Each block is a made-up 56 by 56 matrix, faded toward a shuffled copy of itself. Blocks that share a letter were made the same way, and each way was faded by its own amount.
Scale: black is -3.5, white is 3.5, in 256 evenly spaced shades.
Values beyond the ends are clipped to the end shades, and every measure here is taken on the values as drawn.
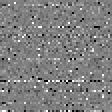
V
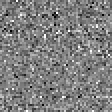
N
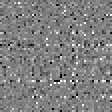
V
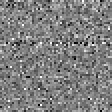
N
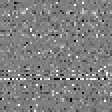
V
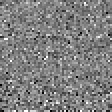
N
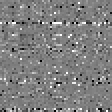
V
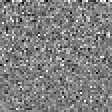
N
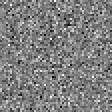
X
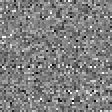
N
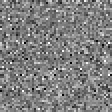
N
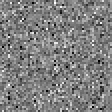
X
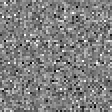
N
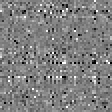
V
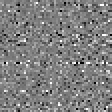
V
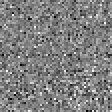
N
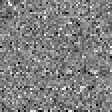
N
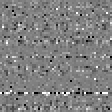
V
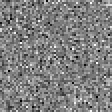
X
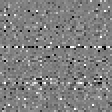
V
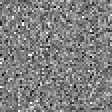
X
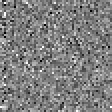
X
